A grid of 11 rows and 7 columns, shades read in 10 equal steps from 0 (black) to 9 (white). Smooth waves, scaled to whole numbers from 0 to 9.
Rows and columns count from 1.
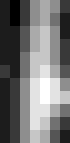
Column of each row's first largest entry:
5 5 5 5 4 5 5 5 4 4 4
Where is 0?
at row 1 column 2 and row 2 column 2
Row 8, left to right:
1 2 5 8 9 8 7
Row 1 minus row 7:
0 -2 -3 -3 -3 -3 -3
